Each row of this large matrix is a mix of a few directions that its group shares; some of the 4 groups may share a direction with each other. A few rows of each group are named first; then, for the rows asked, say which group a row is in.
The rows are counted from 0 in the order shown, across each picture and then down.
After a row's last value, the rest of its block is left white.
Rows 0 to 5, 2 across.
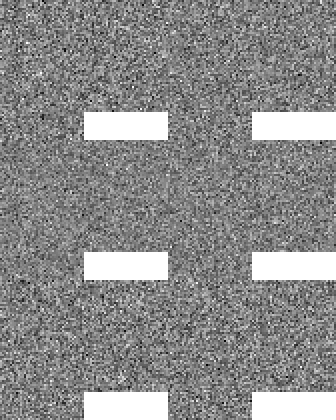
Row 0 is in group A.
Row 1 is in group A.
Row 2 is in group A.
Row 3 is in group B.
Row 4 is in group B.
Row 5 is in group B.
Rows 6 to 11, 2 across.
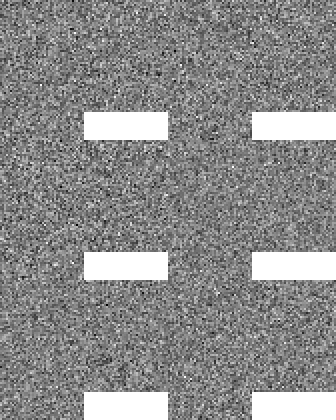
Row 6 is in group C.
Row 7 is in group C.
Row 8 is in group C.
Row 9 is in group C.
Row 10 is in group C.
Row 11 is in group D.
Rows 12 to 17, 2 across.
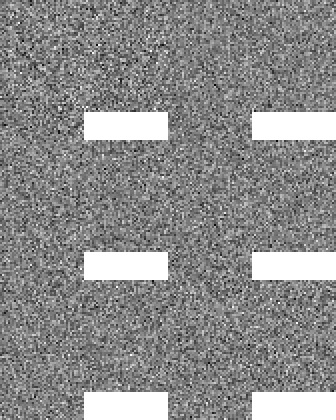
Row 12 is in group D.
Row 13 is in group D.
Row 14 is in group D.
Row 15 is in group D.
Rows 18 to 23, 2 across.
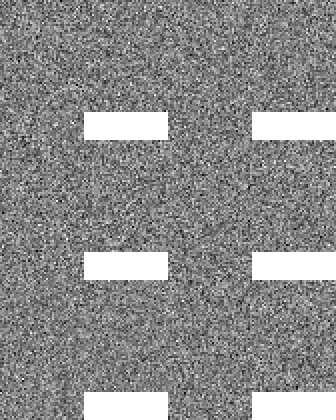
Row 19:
D
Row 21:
B
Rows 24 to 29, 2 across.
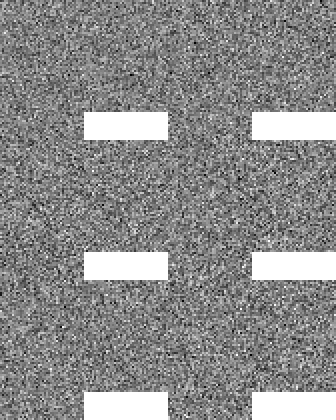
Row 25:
A
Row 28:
C
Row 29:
A
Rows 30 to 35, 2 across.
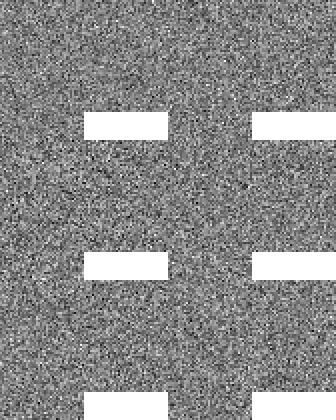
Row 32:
C
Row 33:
B
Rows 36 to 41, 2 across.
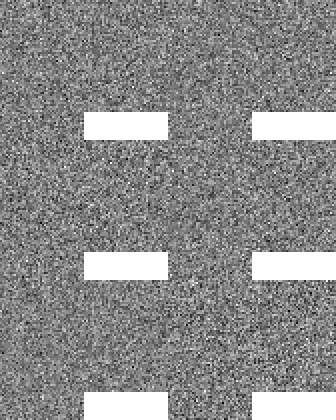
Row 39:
D
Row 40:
A
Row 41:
C
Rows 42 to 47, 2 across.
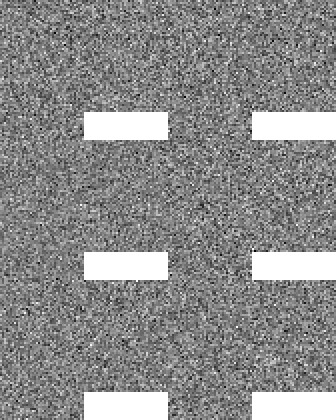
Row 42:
D
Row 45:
D
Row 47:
C
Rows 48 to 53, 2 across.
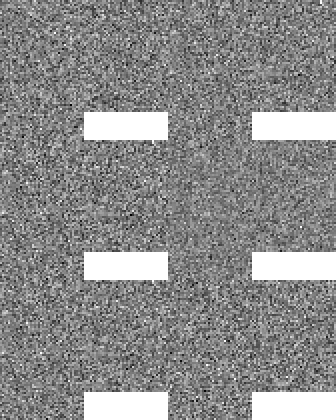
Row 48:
D
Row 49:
B
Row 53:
B
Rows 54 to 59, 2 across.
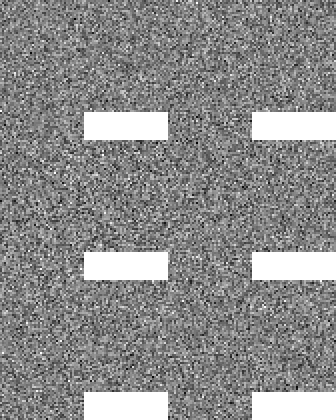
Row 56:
D
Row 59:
A
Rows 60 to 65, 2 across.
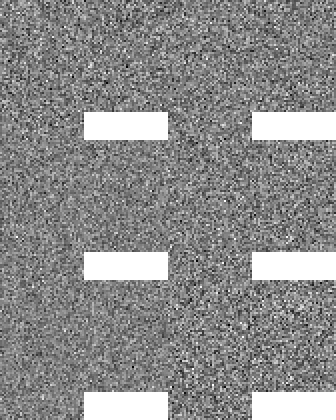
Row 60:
C
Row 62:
D
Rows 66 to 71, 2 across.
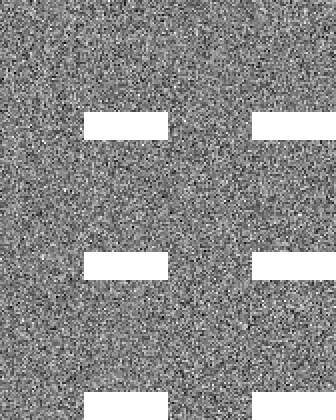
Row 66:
D
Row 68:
A
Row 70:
D
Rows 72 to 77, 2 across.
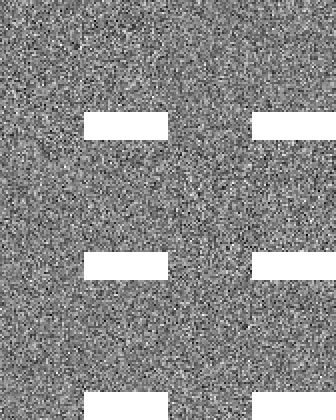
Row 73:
D
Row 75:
D
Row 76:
D
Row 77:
B
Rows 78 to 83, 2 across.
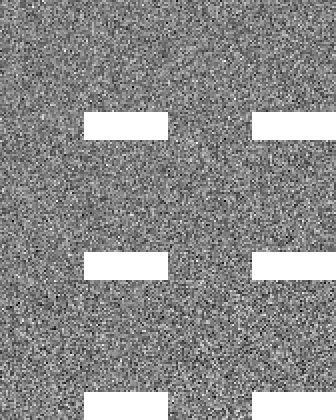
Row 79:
C
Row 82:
D
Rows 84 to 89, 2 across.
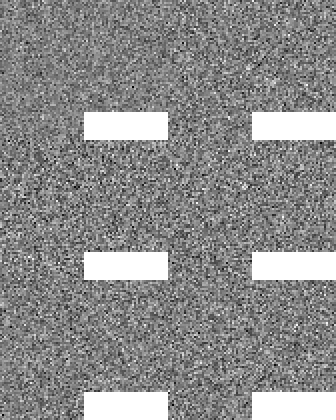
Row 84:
A
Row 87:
B
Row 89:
D
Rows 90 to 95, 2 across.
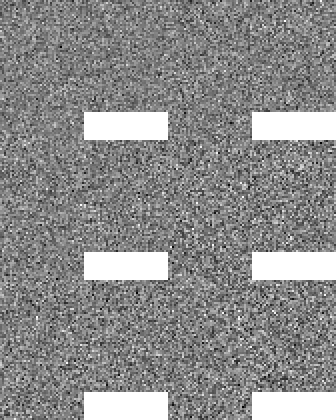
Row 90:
C
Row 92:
C
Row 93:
B
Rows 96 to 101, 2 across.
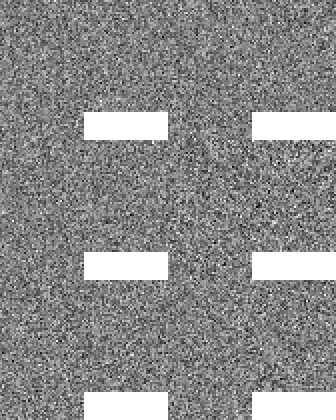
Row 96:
D
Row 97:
C
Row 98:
B
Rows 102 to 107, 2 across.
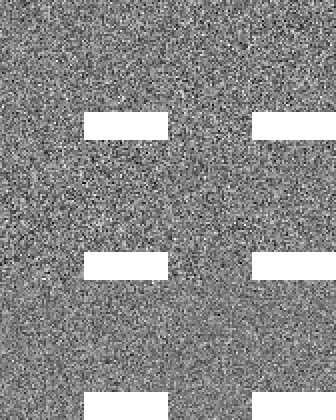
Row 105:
C
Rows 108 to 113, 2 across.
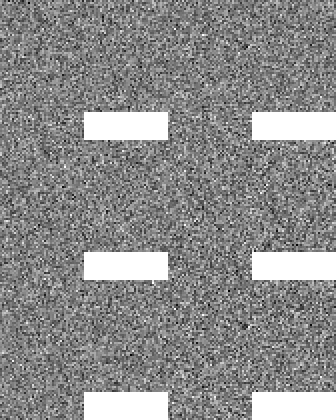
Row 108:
B
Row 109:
B
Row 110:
C
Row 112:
B
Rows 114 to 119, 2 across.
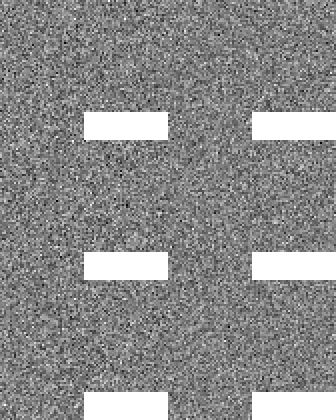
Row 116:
C
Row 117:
B
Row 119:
C
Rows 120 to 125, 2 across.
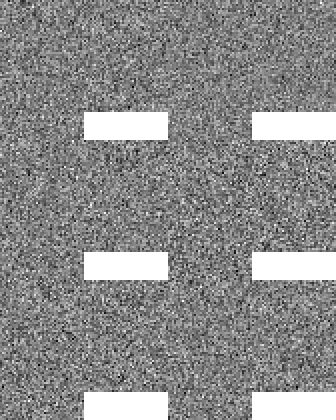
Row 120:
A
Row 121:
B
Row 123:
D
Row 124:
C
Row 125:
A
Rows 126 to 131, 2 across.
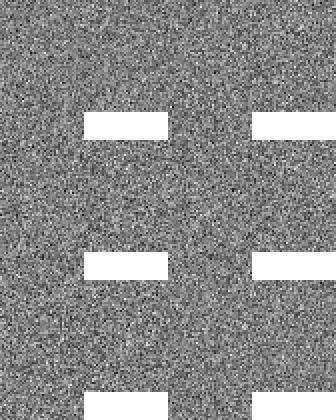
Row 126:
D
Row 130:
D
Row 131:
B
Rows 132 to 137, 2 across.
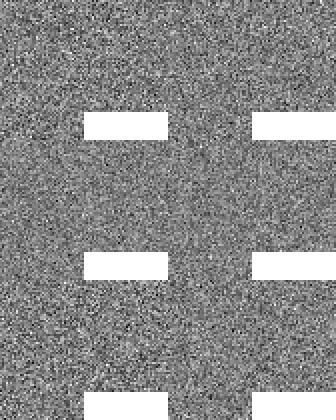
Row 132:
C
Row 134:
A
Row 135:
A
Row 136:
D
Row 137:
A
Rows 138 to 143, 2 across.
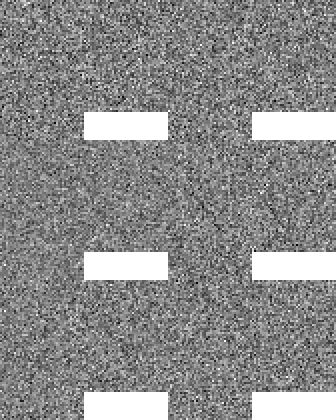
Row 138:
C
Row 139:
D
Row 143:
B
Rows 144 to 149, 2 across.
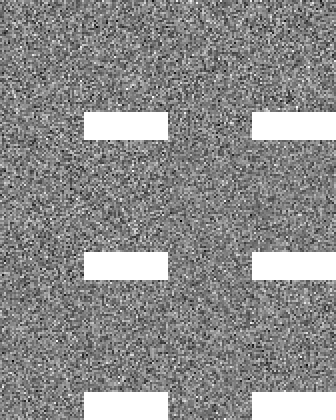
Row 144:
B
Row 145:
B
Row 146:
D
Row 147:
A
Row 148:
A
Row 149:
C
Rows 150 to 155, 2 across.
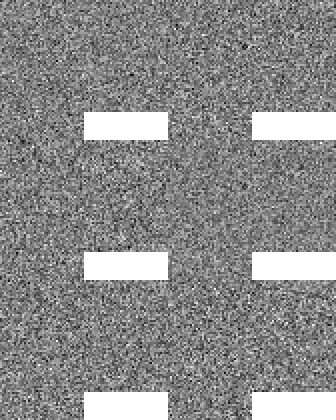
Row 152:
A
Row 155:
D
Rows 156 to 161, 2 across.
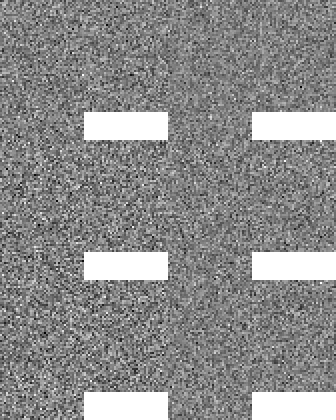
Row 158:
B
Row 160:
D
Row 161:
B
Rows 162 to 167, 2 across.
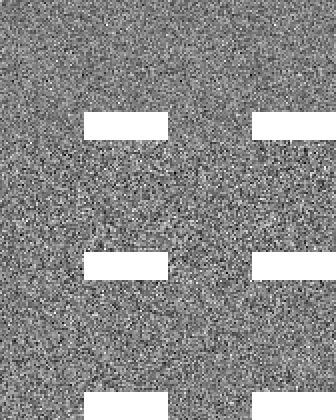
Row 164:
D
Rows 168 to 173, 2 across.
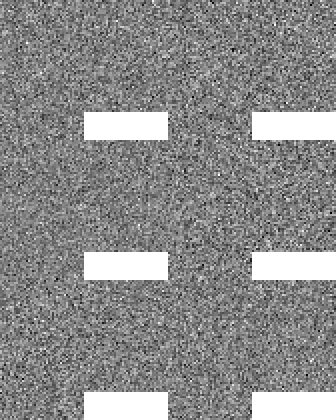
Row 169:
A
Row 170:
C
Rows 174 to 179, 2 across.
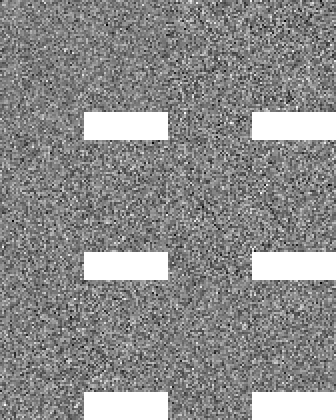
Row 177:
D
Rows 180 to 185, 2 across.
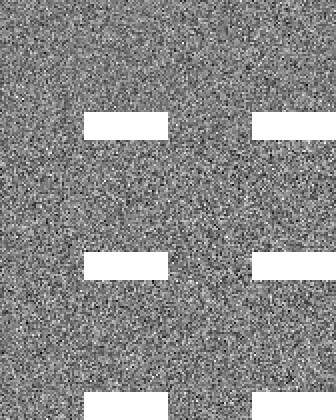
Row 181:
C
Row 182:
D
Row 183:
D
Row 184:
A
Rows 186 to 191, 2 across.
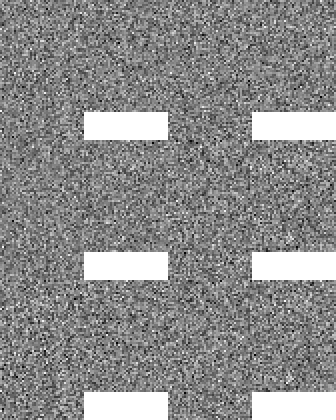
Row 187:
B
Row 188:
B
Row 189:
A
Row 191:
A
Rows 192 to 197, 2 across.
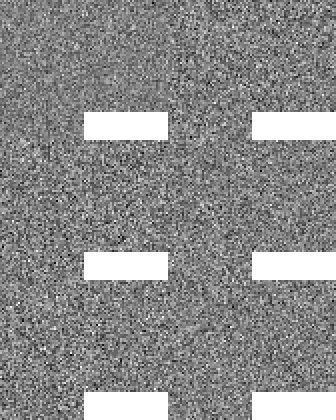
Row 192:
B
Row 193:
C
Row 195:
D
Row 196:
D
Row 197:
C
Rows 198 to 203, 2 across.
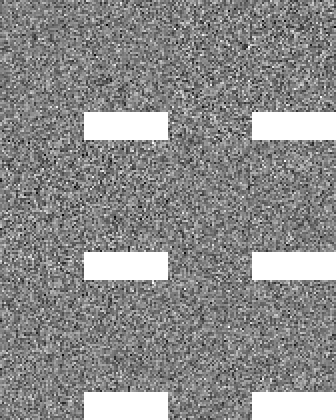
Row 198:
C
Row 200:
B
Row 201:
B
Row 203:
C
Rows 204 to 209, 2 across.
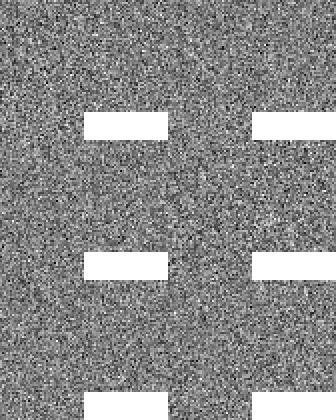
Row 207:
C
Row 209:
C
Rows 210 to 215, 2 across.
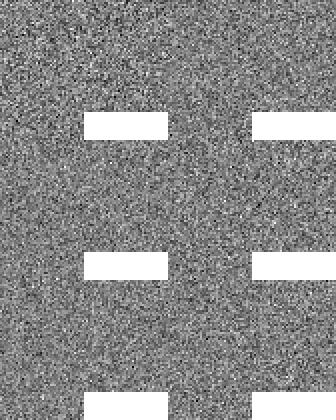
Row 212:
C
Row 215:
C
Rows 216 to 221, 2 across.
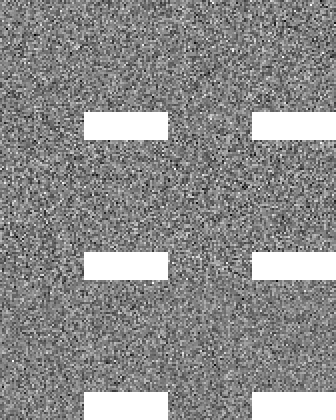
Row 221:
D
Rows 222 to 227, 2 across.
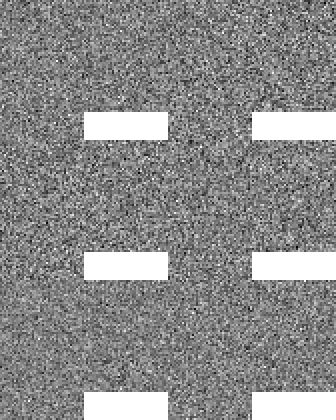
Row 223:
D
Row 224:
D
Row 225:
A
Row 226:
C
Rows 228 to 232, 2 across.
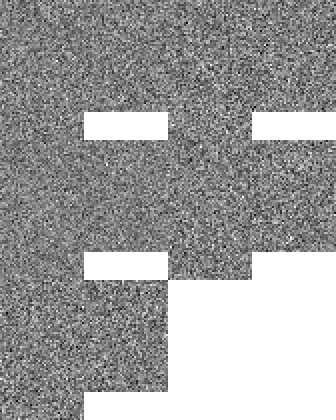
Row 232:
C
